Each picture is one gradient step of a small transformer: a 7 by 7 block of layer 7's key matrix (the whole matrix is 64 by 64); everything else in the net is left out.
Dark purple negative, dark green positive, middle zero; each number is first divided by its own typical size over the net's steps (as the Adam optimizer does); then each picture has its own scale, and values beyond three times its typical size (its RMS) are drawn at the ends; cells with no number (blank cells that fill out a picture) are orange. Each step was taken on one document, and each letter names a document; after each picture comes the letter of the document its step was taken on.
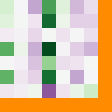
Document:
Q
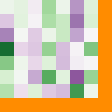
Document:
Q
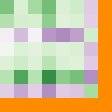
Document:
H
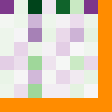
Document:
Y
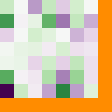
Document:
H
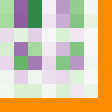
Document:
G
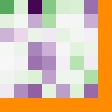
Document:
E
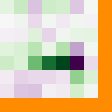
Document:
E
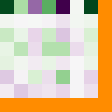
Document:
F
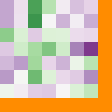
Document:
Q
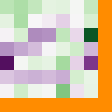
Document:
G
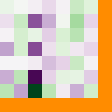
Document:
Q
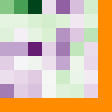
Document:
Y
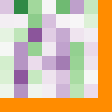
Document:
G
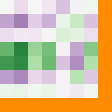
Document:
F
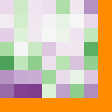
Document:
E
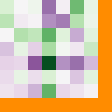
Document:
G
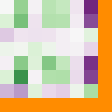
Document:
H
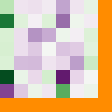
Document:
H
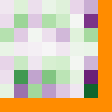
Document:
H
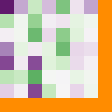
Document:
Y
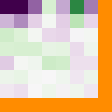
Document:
E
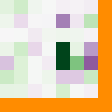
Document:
F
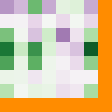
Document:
Y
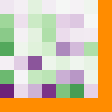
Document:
Q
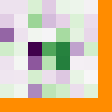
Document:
Y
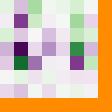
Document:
G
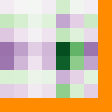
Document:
F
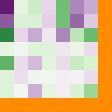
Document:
H
